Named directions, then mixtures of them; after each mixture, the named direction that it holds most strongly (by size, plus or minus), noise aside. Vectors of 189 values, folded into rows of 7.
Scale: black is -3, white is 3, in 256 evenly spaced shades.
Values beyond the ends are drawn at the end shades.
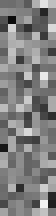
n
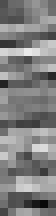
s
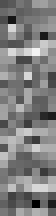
s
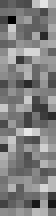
n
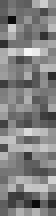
s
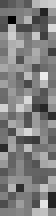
n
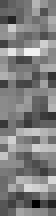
s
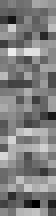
s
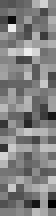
n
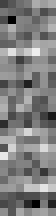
s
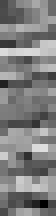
s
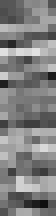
s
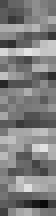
s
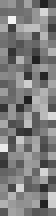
n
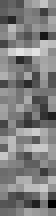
s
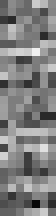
s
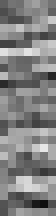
s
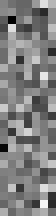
n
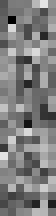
n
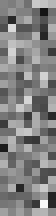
n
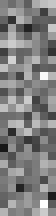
n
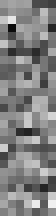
n
